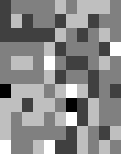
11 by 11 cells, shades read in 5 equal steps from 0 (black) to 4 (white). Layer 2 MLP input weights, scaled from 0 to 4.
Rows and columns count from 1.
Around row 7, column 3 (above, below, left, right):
2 1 3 3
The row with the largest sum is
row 9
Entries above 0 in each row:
11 11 11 11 11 11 10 10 11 11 11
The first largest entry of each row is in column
6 2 6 11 5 5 7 1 7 1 1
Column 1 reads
1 1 1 2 2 2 0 3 3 3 4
